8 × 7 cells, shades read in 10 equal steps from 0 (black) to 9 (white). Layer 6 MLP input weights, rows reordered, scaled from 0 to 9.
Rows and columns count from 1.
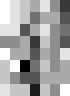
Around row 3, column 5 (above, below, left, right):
6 7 6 5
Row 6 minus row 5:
-2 3 -6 1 1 0 -2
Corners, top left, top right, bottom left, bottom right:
9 2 8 9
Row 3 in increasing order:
3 4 5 6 8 8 8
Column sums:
62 56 39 29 55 42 41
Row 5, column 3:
6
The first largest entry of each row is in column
1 1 1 5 1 2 1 7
